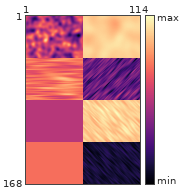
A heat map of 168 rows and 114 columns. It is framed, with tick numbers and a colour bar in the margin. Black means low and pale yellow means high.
It is made of 4 by 2 panels. Panel 1,1: middling, blotchy, strong in contrast. Panel 1,2: very high, smooth, faint in contrast. Panel 2,1: high, streaked across. Panel 2,2: low, slanting up to the right. Panel 3,1: middling, flat. Panel 3,2: very high, slanting down to the right, faint in contrast. Panel 4,1: high, flat. Panel 4,2: very low, slanting down to the right, faint in contrast.
